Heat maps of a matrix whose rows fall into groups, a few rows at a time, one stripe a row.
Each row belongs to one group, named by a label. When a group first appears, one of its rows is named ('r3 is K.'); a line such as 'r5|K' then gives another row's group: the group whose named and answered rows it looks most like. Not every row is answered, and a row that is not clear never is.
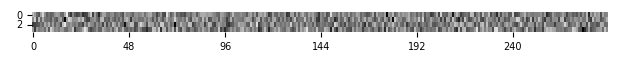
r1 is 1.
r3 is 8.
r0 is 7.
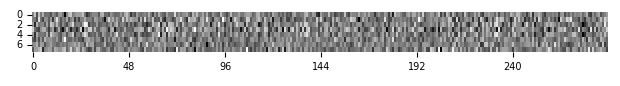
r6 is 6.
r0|1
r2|8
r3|7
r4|8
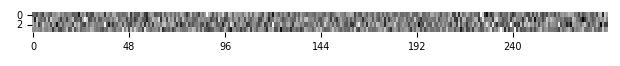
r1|8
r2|6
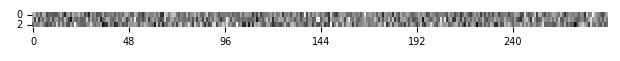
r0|1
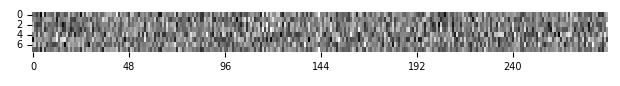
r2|7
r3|7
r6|1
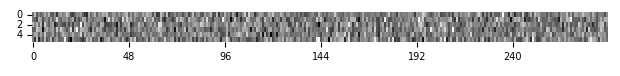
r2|7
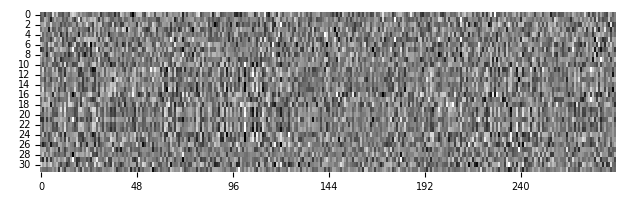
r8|7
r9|1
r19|8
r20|8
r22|8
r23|8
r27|6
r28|1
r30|6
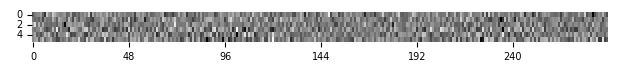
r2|1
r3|8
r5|6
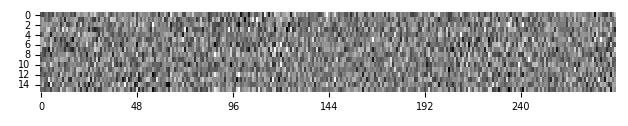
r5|1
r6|6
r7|7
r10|6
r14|7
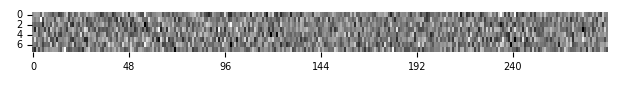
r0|6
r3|8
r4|7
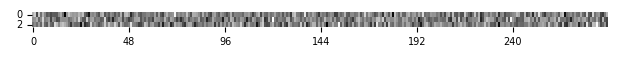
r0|1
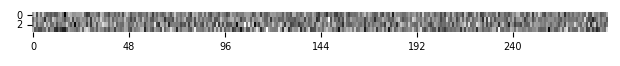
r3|7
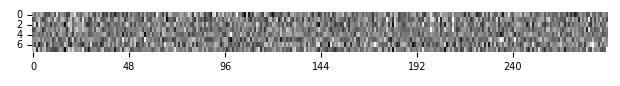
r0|8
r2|1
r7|1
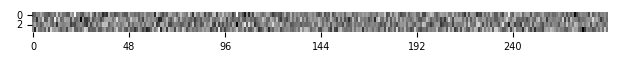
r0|8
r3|8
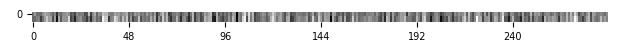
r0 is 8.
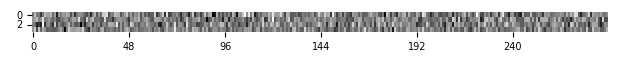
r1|6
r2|7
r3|1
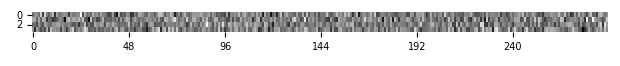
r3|8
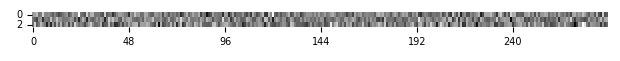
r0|6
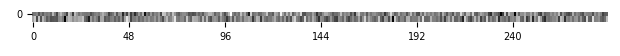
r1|1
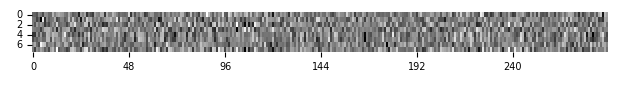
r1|7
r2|8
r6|7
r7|8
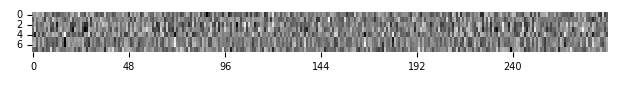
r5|1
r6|1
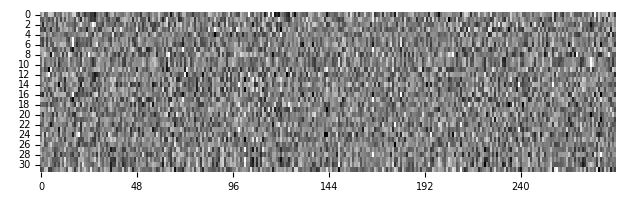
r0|7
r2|8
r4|6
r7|1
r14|6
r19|7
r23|6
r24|1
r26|7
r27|8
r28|1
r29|8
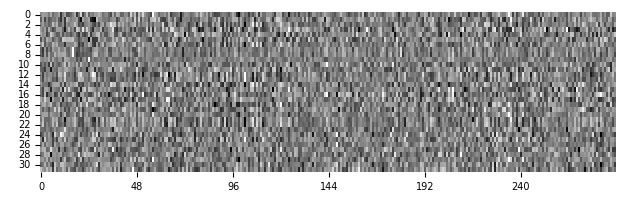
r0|6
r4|7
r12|8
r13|8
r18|6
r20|6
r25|8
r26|1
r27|6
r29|6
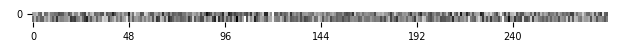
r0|6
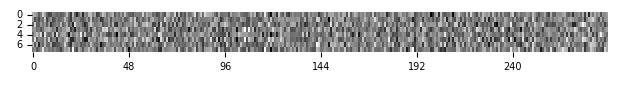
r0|7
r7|7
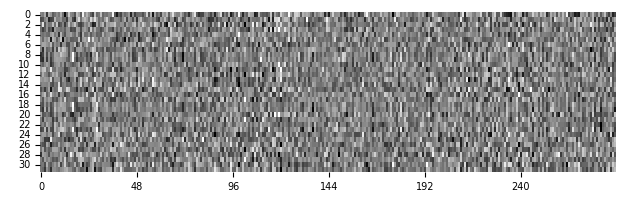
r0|6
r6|6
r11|6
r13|6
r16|6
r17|8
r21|8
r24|6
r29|8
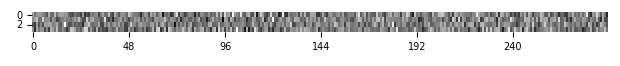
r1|6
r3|8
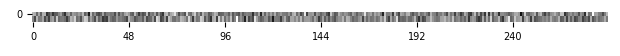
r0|1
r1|8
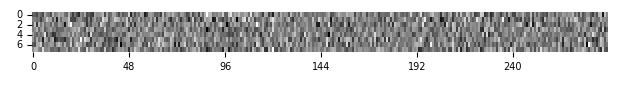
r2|1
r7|6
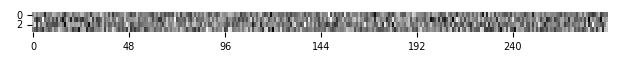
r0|1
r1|7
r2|1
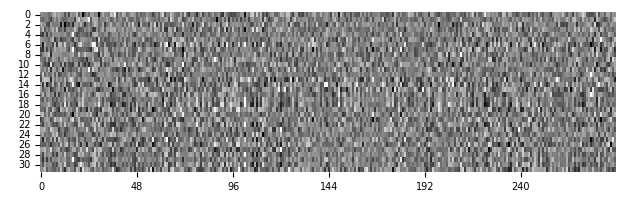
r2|7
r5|1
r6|8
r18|8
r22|8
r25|8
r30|8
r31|6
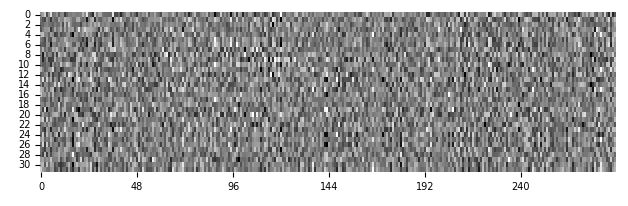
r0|6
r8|8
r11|1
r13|1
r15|1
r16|7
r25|1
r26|1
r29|6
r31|1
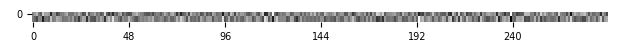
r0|6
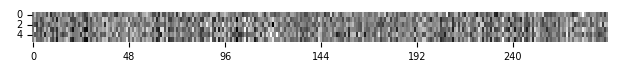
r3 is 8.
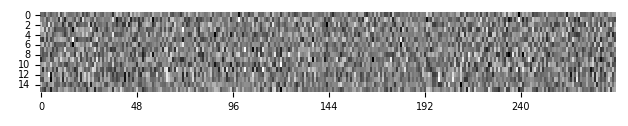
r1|6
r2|7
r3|1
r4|6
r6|1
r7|8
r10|6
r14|7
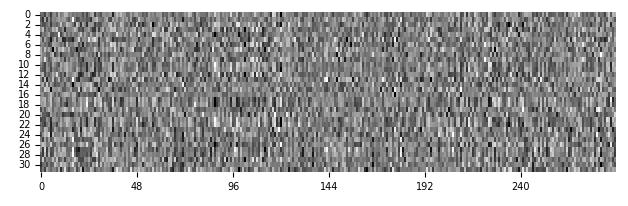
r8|1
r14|1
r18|6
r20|7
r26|6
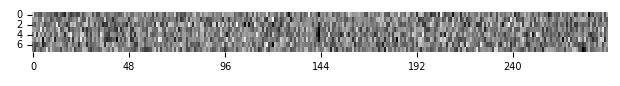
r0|7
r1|6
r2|8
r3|7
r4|1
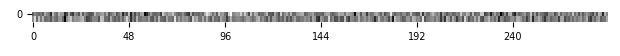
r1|1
